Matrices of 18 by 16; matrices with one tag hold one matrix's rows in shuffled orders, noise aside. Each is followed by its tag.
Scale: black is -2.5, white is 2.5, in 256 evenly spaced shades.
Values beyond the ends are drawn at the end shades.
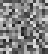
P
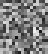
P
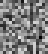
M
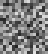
M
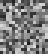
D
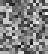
P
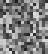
P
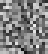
P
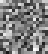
P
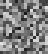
P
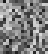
P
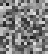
D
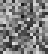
P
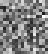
M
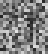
M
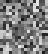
P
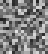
M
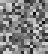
P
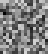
M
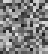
P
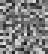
D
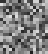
P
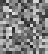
P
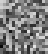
D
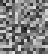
D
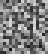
M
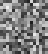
P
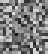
P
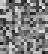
D
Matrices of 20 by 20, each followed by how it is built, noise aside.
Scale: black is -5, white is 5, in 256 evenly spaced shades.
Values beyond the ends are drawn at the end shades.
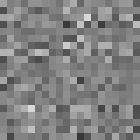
low rank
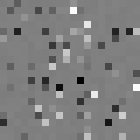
sparse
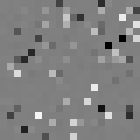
sparse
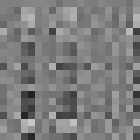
low rank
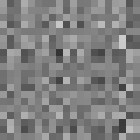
low rank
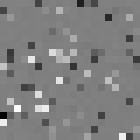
sparse
